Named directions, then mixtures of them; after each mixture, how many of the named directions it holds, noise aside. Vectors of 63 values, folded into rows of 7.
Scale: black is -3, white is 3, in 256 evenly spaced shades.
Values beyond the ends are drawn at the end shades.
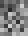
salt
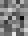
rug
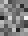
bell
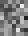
three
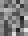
two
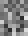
three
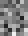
three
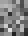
two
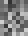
two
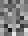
three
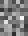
one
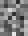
one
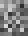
one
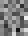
two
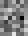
one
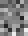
three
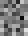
three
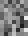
two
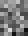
three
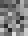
two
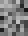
three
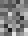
three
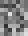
three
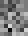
two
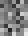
three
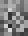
two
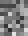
two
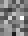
one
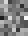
one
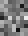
one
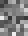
three
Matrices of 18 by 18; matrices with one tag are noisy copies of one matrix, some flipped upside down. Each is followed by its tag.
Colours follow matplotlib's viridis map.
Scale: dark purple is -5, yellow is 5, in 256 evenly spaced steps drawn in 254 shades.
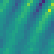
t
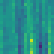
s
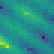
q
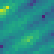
q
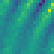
t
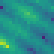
q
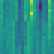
s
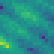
q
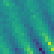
t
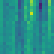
s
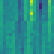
s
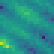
q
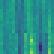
s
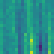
s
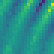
t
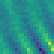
t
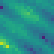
q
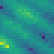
q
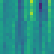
s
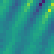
t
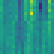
s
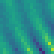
t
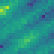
q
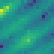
q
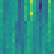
s
